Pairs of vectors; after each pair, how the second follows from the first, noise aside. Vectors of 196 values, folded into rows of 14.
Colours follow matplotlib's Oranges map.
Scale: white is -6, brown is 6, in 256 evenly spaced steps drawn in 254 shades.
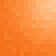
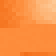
partly zeroed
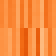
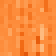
partly zeroed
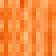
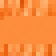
partly zeroed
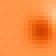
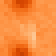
wrapped around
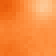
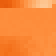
partly zeroed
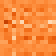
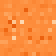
partly zeroed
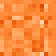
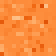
partly zeroed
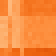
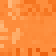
partly zeroed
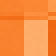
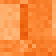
wrapped around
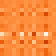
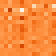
wrapped around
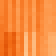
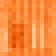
wrapped around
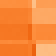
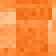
wrapped around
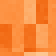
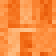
wrapped around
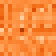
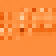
partly zeroed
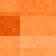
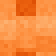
wrapped around
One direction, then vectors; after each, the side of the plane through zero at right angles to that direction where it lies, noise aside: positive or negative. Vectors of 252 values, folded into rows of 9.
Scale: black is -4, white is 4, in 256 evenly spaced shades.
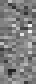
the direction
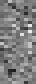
positive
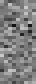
negative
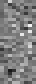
positive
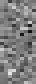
negative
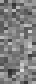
positive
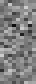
negative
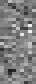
positive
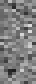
positive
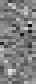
negative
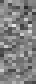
positive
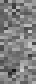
positive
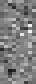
positive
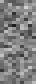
negative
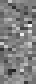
positive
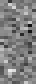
negative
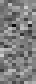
negative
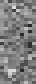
negative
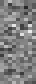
positive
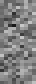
negative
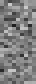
negative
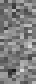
positive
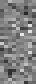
positive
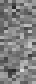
positive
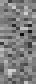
negative
